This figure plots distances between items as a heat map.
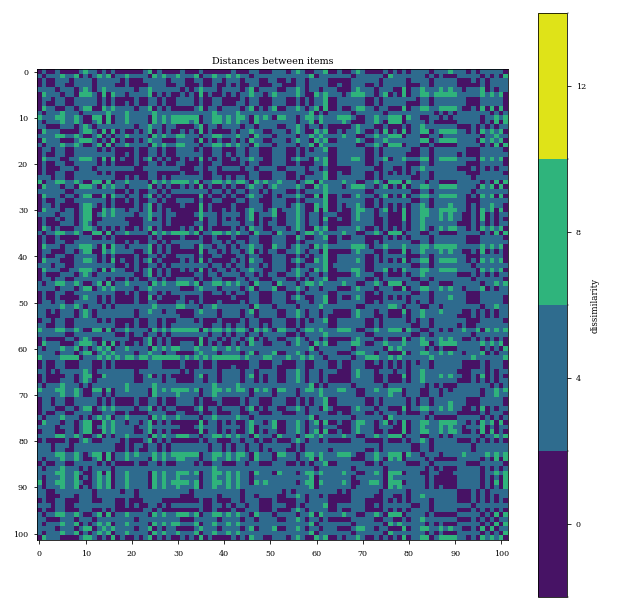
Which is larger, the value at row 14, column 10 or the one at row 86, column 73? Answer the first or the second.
the second
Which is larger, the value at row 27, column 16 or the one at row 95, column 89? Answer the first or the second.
the first
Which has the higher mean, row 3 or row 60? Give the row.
60
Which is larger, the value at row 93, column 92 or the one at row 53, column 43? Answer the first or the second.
the second
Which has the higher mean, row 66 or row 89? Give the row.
89
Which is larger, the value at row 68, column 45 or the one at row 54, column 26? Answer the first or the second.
the first
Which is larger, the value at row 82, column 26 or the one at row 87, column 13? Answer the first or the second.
the second
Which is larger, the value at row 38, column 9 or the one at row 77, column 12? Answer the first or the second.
the first
